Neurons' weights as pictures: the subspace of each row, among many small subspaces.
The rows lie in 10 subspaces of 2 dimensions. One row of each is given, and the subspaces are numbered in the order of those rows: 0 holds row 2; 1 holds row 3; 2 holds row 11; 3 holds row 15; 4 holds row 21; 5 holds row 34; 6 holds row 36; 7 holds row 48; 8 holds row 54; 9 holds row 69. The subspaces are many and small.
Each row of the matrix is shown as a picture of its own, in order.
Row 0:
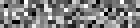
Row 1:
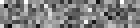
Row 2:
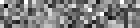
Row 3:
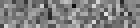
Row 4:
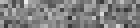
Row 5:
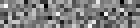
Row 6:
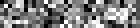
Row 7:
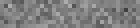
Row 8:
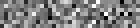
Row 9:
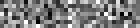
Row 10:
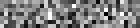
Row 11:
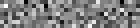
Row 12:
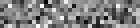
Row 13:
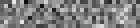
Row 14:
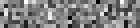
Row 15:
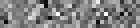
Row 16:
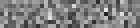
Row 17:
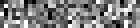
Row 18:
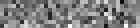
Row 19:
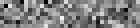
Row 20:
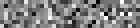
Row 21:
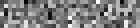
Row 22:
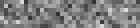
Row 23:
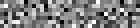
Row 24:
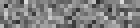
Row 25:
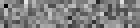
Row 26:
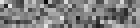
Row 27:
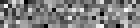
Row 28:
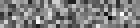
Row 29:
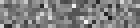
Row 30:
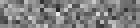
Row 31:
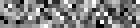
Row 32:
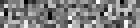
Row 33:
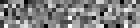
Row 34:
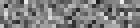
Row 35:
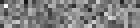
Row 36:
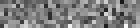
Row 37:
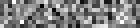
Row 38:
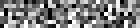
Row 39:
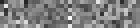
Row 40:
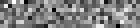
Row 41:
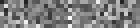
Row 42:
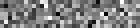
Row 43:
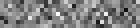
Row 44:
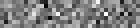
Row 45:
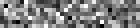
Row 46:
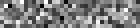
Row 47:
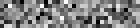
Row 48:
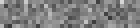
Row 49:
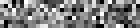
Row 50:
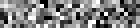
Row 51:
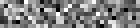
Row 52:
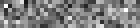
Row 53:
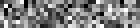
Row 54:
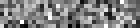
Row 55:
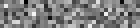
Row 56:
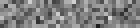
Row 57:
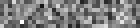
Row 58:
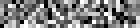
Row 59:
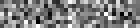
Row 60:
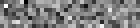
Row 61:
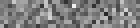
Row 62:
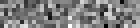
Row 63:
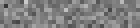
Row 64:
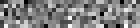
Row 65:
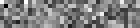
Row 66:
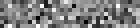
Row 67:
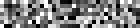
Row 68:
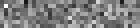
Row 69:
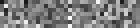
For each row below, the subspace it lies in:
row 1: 7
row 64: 6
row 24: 5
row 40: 6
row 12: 7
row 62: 8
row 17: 4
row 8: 5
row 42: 2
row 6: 7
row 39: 9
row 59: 9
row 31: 5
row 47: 0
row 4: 8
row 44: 3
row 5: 2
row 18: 6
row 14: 4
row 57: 8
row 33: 6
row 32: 4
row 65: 0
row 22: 5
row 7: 1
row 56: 9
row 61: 1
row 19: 0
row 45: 3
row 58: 6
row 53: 1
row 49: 8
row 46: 0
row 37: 8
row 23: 2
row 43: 5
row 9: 9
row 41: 9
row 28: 9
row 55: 3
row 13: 8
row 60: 3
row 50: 2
